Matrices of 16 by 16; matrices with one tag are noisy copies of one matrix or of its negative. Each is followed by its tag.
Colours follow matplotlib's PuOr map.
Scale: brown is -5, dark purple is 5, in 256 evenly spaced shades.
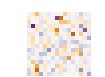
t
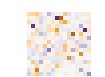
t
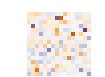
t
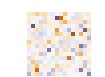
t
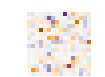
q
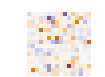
q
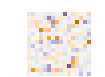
q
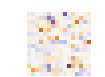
q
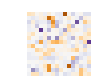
q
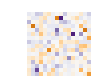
t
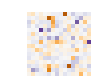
q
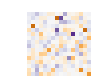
t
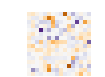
q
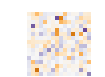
t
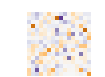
t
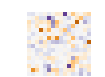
q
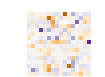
q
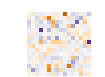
q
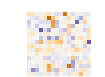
q
